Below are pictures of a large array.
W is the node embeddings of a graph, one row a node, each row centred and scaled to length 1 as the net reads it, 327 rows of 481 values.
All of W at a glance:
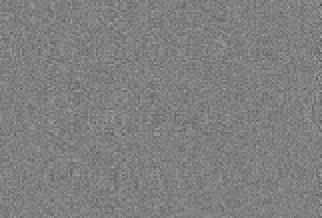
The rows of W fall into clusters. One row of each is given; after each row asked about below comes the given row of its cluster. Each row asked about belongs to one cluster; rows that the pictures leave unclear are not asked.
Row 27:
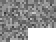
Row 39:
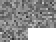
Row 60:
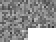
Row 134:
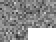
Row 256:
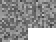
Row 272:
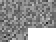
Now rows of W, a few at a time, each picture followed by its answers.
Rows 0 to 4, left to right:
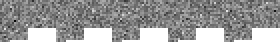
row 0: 272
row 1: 134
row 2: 256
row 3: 39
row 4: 27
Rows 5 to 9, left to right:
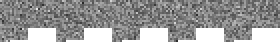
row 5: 134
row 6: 27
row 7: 134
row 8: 27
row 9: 39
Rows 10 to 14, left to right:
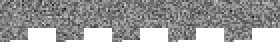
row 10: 39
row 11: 272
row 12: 39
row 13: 134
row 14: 27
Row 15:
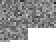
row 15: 256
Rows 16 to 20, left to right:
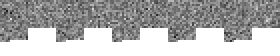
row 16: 27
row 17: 256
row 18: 60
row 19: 272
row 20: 272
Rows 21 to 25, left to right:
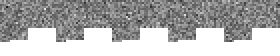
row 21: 272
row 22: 39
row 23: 256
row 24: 27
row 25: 272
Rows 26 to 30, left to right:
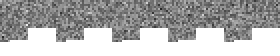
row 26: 272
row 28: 39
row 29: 134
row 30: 39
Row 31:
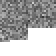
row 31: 256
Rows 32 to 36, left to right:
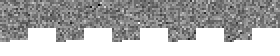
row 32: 27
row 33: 134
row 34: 39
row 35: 60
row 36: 272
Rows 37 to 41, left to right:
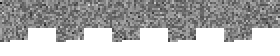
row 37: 134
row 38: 272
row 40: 256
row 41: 134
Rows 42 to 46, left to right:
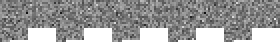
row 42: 256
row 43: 27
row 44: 27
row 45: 60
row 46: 272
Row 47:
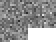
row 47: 256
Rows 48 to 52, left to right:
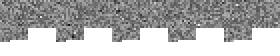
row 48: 134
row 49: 134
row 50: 27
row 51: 39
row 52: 256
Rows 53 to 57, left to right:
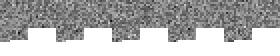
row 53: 39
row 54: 272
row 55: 256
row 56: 272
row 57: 60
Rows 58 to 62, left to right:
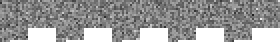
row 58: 256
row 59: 39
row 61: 60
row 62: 27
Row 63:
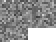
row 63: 256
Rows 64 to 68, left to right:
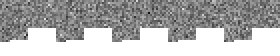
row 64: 272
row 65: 60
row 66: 60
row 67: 134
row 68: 134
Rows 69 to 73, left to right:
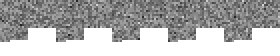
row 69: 134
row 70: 256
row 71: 39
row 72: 256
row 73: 60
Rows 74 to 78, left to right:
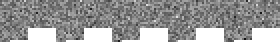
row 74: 60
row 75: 60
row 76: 272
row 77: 272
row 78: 60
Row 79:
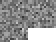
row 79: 60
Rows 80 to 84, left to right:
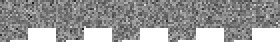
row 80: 27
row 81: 60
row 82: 272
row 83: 60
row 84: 256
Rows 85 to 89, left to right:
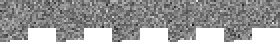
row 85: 39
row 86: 27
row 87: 272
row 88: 272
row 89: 272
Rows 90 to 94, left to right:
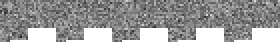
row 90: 27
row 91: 39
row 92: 39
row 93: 256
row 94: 27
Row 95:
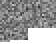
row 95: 256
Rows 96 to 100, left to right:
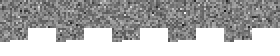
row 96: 60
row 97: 134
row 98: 39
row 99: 256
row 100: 27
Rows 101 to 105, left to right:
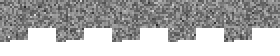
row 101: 134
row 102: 60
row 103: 134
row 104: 272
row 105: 134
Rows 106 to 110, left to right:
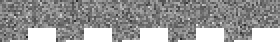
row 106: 256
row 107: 256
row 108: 27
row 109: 256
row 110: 134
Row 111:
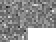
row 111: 272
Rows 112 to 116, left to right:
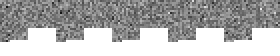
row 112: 272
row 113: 27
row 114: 134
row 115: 60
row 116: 256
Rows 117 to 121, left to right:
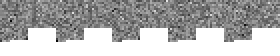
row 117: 256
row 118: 256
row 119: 27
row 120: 256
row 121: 134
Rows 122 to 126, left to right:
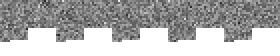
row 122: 60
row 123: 27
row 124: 27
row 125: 272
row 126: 134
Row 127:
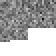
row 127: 39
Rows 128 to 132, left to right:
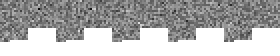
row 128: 60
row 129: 60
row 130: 39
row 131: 27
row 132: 134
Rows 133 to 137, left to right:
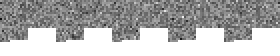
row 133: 134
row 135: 272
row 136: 256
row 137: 256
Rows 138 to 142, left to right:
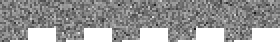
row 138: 60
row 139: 27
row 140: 134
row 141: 60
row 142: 134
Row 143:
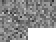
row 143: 27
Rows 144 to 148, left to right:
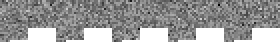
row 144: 27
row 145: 39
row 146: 60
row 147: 27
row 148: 134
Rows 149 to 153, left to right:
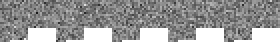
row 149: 60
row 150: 134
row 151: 134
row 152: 27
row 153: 60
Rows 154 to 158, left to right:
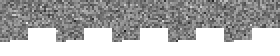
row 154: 39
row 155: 27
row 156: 39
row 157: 60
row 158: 272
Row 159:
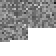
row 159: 256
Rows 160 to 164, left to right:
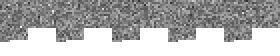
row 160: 272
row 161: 39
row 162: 256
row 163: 134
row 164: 256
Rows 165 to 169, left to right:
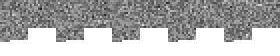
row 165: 60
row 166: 39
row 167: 39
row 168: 60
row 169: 272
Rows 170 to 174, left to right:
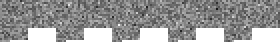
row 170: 256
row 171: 39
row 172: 134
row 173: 39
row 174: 272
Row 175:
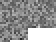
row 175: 60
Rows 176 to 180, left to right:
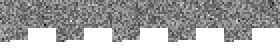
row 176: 134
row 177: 272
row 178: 134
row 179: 39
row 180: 39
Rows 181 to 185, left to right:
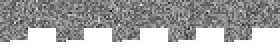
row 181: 60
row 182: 39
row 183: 134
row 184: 134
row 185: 134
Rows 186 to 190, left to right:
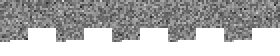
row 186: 39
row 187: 27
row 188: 272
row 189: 272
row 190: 27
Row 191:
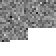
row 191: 60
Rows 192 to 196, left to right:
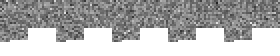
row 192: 27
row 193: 27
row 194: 272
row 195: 39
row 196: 39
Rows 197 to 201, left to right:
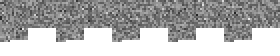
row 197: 134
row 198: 256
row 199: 27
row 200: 27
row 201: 27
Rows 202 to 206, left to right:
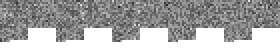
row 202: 256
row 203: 256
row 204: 272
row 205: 134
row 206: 60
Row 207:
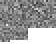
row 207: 134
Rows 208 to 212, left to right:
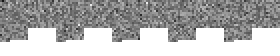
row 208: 27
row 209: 272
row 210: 27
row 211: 60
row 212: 256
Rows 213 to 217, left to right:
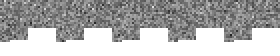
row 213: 272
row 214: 60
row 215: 39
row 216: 27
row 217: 39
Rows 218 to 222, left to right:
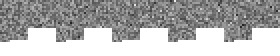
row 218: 272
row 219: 134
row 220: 134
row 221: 27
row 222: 134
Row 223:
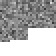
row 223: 39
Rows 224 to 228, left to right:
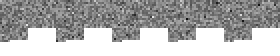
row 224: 272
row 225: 256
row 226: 134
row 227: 39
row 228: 27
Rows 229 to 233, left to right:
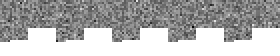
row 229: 60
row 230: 256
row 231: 60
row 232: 134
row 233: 256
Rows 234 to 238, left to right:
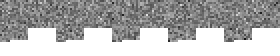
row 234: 27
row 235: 272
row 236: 134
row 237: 256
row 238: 60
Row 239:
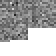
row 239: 256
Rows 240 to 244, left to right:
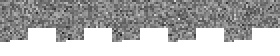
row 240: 60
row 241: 256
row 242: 256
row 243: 27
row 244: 134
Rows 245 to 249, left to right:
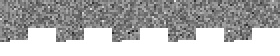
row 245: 134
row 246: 134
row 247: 272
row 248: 27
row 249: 134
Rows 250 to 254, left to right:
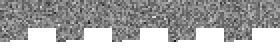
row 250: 39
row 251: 60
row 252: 134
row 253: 272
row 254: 256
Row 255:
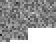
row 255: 27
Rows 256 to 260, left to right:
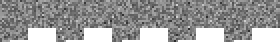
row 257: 272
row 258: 134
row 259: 272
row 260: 272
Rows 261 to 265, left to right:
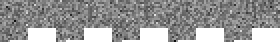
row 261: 272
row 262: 256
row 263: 256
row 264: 272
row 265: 39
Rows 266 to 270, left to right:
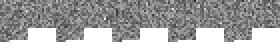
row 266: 272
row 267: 272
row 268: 27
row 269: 256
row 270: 60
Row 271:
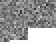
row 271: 60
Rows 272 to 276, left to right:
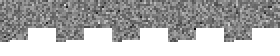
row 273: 39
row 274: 27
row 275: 60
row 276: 39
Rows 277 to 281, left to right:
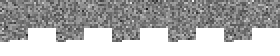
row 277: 27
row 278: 272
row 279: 60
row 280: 60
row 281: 272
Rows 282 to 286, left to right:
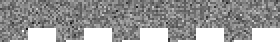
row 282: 60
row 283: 134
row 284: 39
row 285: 256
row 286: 27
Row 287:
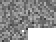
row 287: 60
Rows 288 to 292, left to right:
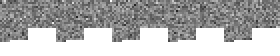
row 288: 256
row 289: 27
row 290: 134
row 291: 256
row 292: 60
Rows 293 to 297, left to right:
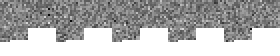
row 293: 39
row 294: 272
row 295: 134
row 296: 39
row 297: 60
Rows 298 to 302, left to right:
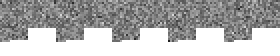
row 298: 256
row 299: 256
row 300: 272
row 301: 256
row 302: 60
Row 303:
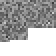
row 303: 272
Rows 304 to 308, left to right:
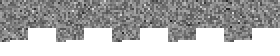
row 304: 60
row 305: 134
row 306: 60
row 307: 134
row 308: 27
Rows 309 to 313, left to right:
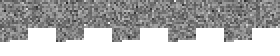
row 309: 256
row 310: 256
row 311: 134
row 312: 27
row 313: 256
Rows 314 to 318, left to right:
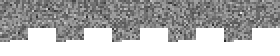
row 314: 39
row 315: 39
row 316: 256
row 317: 134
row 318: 256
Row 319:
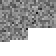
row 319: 60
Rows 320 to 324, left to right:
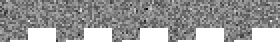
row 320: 27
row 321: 256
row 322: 60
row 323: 272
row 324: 134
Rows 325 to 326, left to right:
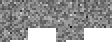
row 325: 60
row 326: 39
